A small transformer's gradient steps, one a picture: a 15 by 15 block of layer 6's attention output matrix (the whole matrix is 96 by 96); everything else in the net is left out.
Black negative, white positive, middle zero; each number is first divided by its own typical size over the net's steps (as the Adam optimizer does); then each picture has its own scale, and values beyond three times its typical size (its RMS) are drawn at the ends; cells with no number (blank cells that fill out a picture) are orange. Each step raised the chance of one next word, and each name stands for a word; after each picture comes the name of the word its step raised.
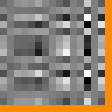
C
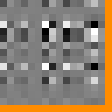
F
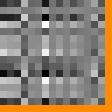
C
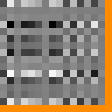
C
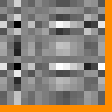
C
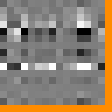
F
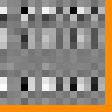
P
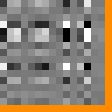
F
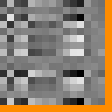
C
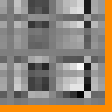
P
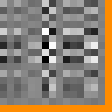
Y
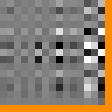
Y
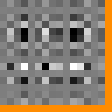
F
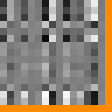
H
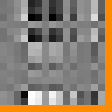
H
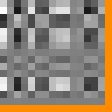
P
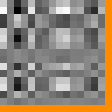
P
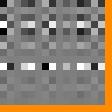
F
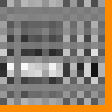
C
